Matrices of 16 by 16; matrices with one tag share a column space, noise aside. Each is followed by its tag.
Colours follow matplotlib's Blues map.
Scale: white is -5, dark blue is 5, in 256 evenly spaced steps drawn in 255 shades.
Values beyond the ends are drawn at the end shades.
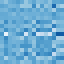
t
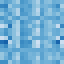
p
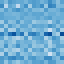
t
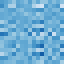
t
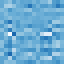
t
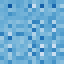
t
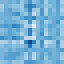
p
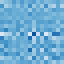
t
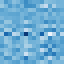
t
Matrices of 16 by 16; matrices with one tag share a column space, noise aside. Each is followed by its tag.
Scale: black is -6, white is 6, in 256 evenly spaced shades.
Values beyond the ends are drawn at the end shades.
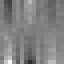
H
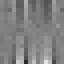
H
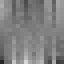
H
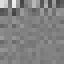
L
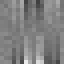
H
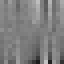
H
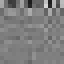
L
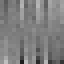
H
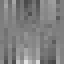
H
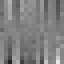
H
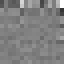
L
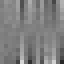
H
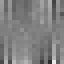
H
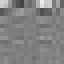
L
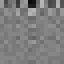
L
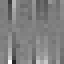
H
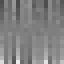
H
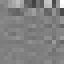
L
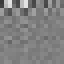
L
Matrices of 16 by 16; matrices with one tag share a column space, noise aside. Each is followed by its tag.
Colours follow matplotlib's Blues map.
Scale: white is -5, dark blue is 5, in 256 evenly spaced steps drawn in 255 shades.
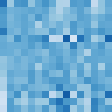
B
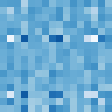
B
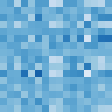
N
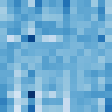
B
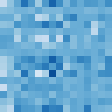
N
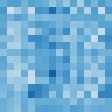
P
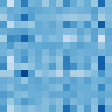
N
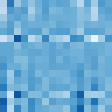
B
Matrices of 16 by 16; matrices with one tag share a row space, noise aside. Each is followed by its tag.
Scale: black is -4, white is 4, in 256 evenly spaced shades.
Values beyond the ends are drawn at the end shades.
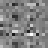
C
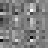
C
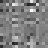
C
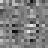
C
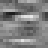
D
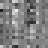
C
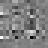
C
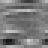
D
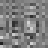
C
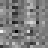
C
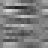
D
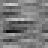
D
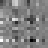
C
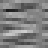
D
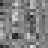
C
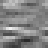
D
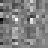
C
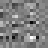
C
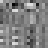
C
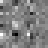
C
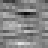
D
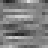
D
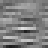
D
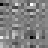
C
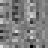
C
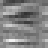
D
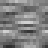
D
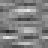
D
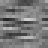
D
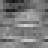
D
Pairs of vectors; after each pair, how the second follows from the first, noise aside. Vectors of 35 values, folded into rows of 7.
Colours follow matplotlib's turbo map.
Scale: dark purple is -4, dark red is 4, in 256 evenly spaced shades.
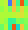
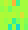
partly zeroed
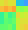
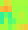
partly zeroed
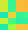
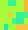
partly zeroed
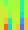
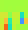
partly zeroed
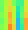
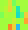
partly zeroed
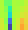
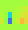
partly zeroed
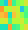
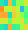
copied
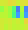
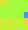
partly zeroed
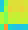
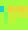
partly zeroed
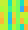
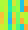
copied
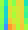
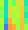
copied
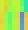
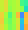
copied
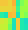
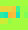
partly zeroed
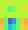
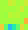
partly zeroed
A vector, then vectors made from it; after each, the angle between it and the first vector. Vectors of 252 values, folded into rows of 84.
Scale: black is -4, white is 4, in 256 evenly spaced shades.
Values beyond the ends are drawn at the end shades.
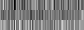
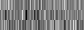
orthogonal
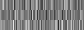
partly aligned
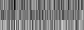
nearly parallel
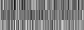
nearly parallel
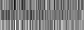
nearly parallel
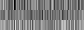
nearly parallel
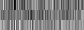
nearly parallel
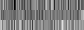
nearly parallel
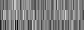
partly opposed
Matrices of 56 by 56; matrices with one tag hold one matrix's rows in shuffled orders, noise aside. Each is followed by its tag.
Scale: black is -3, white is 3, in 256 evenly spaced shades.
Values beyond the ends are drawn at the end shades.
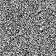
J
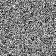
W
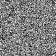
W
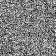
W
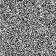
J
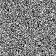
J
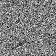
J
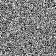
W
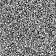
J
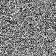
W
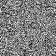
W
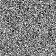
J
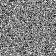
W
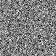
J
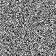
J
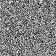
J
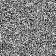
W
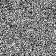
W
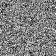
W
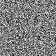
J
